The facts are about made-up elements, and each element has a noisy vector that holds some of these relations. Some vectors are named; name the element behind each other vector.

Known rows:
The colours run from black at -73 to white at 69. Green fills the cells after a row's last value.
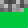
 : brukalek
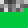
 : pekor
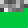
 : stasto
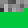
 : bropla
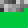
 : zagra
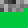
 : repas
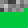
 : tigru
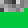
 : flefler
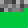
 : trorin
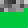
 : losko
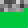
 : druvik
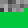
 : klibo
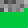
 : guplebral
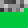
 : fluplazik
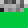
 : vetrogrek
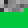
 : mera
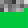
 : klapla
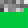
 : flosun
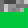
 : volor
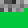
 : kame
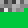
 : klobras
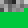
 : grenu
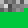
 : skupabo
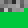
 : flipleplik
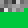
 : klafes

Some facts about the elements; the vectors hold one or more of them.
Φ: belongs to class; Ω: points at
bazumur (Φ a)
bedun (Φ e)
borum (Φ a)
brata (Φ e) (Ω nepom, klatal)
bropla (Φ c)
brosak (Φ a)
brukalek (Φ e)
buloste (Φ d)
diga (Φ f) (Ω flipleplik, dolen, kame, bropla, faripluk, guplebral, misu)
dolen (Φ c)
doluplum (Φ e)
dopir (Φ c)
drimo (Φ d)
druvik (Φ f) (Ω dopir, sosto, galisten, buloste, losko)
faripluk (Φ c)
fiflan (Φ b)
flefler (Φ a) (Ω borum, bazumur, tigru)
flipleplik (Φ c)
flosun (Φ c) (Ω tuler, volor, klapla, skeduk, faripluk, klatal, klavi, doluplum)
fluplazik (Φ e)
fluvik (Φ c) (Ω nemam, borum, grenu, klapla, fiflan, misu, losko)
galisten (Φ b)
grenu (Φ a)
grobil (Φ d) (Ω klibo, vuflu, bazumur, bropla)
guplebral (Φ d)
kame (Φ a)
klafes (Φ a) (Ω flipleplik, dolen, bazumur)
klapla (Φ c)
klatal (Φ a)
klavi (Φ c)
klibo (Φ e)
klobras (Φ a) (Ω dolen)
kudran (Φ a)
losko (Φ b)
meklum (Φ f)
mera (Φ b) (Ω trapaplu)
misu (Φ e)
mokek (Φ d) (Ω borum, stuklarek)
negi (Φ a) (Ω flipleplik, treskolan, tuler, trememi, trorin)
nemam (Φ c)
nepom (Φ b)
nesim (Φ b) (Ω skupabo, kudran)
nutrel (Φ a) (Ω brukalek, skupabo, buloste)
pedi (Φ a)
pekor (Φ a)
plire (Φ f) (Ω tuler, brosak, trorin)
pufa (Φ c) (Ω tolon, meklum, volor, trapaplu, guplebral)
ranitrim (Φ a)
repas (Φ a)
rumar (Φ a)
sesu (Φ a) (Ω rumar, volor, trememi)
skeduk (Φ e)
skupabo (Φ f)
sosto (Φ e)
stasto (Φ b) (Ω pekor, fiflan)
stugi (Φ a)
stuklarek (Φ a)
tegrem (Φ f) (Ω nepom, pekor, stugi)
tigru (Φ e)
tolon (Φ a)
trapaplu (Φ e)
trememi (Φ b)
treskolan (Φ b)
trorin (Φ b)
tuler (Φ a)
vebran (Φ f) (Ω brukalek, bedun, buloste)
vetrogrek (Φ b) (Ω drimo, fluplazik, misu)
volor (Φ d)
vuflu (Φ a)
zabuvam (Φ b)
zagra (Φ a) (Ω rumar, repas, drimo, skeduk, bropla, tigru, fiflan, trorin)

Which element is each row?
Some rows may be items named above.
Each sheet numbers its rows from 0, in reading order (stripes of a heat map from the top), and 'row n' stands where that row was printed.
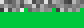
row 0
nepom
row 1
nutrel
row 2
bazumur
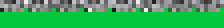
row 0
misu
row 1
negi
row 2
tuler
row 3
diga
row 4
vetrogrek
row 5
dolen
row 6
treskolan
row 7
sosto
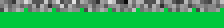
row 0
klapla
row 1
buloste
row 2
nutrel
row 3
klapla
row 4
stuklarek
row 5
buloste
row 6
bedun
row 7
zabuvam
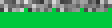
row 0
klatal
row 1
drimo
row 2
meklum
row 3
tuler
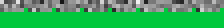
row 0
vebran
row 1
flipleplik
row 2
trapaplu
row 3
plire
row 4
misu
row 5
pufa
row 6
trememi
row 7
grobil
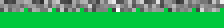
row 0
tolon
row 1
mokek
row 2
stugi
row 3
kudran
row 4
tegrem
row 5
vebran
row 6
tigru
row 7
flosun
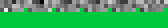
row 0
dolen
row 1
borum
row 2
galisten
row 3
nemam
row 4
galisten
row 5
nesim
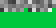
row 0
bazumur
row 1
nepom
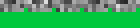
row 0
dopir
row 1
vebran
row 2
vuflu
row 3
dopir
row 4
rumar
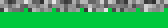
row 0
fiflan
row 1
fluvik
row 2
sosto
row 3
brata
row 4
brosak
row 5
sesu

